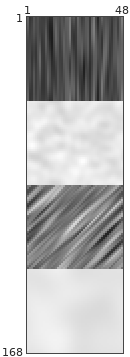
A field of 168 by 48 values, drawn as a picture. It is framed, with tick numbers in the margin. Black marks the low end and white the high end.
The table splits into 4 rows of 1 panel. Panel 1,1: low, streaked downward. Panel 2,1: very high, blotchy, faint in contrast. Panel 3,1: middling, slanting up to the right, strong in contrast. Panel 4,1: very high, smooth, faint in contrast.
